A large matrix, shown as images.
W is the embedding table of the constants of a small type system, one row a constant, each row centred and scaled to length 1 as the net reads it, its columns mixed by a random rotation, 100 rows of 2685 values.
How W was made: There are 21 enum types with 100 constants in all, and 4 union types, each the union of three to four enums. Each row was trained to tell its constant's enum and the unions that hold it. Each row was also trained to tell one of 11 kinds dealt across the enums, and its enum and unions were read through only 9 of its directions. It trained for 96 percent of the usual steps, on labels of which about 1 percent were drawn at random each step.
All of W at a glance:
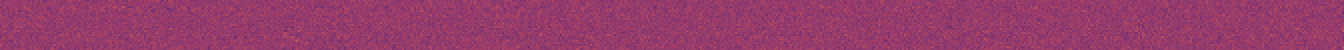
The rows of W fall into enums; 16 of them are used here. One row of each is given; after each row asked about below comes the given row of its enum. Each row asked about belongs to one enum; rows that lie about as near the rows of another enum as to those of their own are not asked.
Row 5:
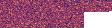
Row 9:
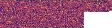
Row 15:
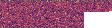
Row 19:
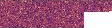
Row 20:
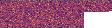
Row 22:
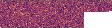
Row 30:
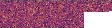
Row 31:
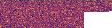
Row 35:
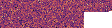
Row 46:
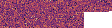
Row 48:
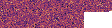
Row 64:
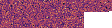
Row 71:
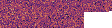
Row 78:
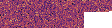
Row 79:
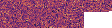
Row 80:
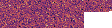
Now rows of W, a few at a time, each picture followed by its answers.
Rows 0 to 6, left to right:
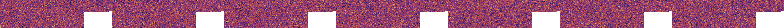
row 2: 64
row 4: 15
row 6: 20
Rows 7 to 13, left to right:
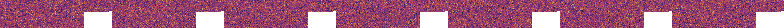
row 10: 35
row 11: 78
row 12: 19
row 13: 15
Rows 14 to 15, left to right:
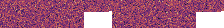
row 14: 19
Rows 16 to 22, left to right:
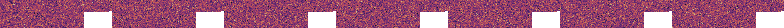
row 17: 9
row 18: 78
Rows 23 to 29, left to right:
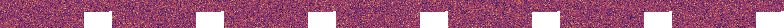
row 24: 35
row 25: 79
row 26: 78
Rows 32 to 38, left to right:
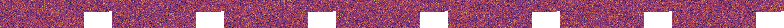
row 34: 9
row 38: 30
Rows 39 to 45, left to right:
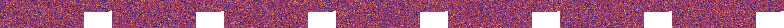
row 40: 15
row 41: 48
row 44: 71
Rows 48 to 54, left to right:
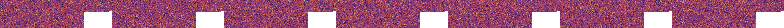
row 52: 35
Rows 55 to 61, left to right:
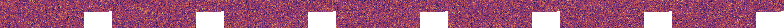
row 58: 31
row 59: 80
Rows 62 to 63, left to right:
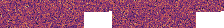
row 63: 35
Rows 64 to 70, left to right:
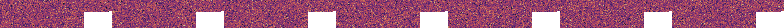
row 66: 78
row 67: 20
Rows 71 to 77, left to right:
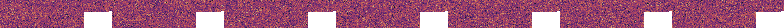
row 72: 64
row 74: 79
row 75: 79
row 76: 15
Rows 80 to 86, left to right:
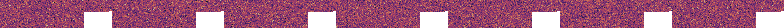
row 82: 31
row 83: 31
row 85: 79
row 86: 9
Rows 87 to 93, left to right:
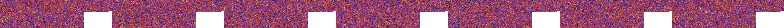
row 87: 71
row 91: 31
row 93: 71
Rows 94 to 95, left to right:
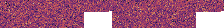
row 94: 22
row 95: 9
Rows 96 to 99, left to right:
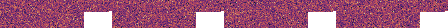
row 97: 46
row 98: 71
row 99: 22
